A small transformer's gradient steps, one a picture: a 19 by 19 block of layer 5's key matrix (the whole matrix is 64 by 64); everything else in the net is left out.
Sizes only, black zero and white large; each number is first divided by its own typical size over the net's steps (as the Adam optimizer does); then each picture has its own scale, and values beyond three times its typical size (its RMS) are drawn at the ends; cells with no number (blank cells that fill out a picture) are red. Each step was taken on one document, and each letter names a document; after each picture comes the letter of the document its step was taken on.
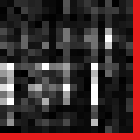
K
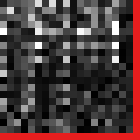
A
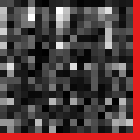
A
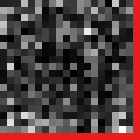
A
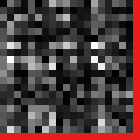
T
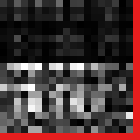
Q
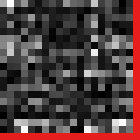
T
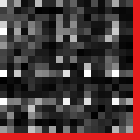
A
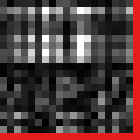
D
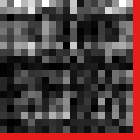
D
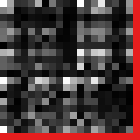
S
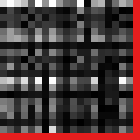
S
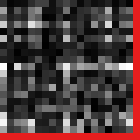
Q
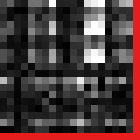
Q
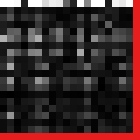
S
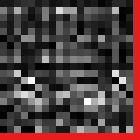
D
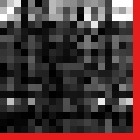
A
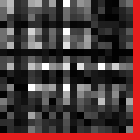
K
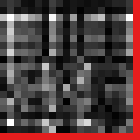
Q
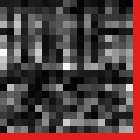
Q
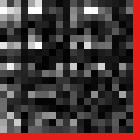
A
